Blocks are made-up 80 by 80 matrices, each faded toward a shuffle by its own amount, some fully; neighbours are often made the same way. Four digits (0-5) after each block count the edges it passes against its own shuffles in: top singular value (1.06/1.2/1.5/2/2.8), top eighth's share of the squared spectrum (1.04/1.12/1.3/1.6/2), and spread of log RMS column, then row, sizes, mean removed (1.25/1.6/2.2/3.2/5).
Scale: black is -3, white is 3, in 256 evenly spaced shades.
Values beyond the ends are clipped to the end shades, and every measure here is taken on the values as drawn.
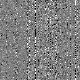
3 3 4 0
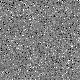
0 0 0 0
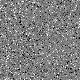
0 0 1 0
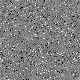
0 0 0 0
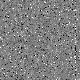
2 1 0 0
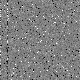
2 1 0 0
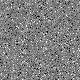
0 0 0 0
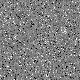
1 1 0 0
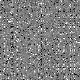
4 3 2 1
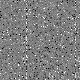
3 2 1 0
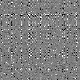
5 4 3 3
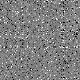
3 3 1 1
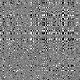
5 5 3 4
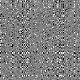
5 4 3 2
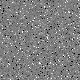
2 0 0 0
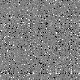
4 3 2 2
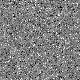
1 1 0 0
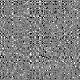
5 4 3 3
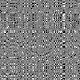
5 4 3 3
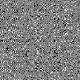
4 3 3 2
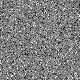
1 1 0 0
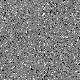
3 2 1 0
